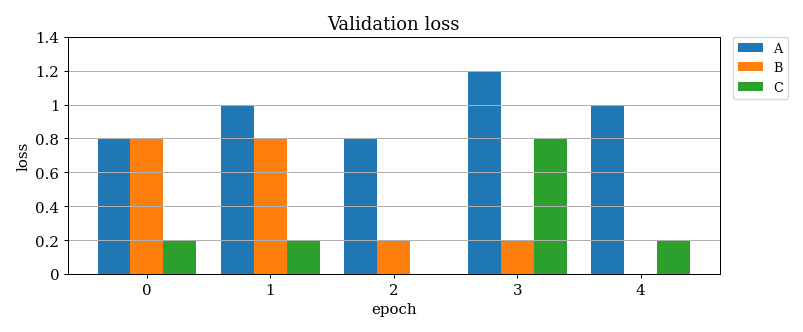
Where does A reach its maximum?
3
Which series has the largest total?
A
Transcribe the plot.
Title: Validation loss
x-axis: epoch, ticks 0 1 2 3 4
y-axis: loss, ticks 0 0.2 0.4 0.6 0.8 1 1.2 1.4
Legend: A, B, C
Values:
A: 0.8 1 0.8 1.2 1
B: 0.8 0.8 0.2 0.2 0
C: 0.2 0.2 0 0.8 0.2
